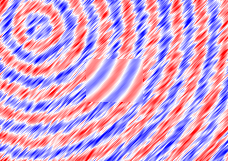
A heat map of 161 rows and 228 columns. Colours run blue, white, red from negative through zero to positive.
Odd patch: calmer, in the centre. Calmest part: centre. Slope: none. Rings: centred on the top left.
